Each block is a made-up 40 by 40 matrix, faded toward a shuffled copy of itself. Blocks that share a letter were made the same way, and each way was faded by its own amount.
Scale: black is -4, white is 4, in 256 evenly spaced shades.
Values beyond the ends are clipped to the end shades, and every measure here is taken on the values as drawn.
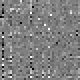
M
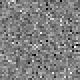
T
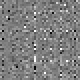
M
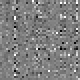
M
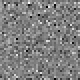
T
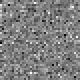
T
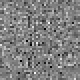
T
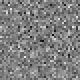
T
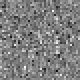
T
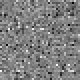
T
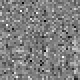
T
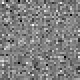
T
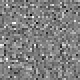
T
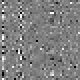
M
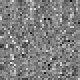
T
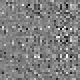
M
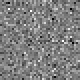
T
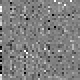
M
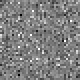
T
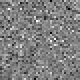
T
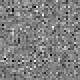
T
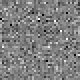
T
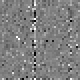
M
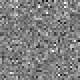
T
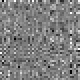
M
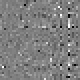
M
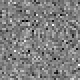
T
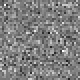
T
